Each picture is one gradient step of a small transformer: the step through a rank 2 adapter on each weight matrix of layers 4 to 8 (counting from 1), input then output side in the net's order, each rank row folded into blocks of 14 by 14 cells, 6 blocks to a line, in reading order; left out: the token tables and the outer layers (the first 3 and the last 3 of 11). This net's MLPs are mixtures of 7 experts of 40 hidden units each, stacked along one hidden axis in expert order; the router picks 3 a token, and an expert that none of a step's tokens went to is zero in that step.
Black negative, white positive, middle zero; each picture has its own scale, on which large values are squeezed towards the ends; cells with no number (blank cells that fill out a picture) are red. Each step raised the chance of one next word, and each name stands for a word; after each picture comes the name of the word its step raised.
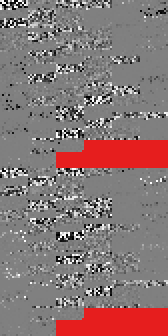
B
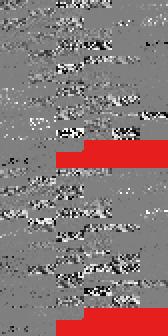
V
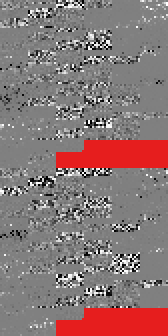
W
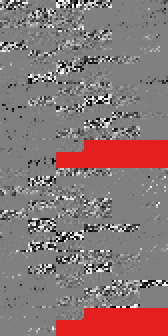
B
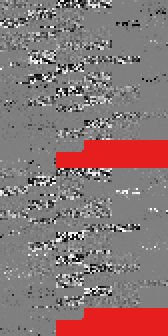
B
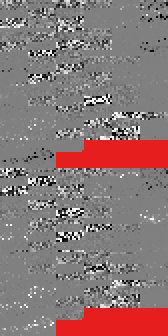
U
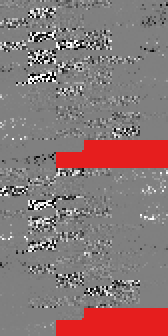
V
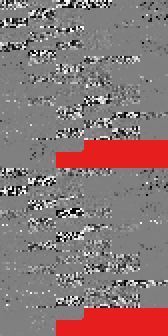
U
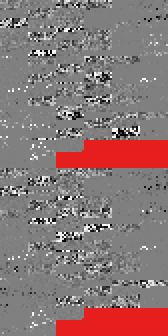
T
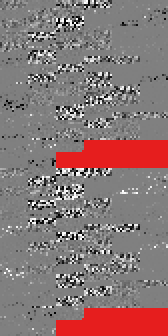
B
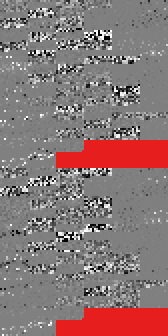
T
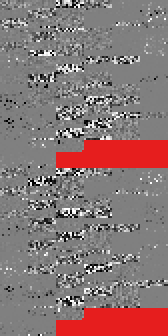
B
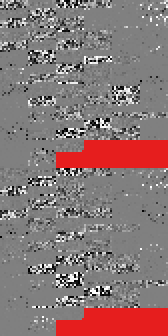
W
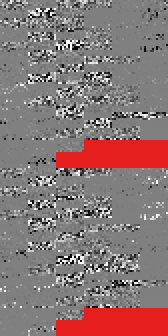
V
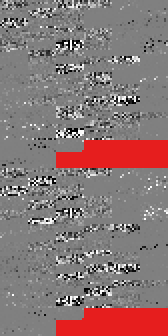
V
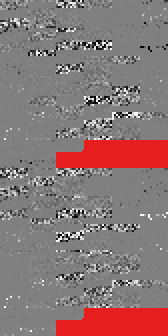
U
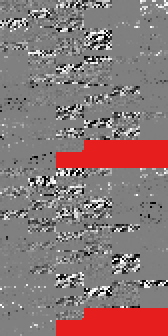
W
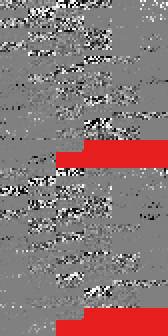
W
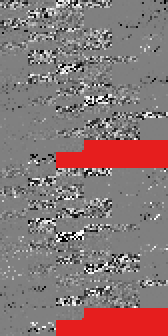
B
